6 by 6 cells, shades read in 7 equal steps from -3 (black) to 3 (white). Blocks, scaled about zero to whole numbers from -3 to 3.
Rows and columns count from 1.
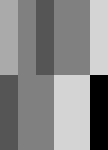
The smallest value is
-3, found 3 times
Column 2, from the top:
0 0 0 0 0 0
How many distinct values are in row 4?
4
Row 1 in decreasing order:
2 1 0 0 0 -1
